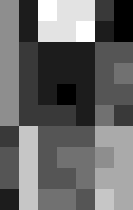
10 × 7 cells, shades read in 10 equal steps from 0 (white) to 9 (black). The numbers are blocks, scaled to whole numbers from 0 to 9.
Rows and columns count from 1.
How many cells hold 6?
14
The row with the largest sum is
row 5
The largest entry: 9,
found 3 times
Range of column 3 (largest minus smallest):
8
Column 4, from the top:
1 1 8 8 9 7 6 5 6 5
